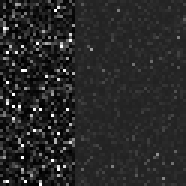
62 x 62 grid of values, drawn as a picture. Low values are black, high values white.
There is no overall slope. Neither half mirrors the other. The values are skewed, with a long tail toward high values. Fine speckle covers the field. The right part is calmer, past a seam about 40% of the way across. No regular stripes run through it.
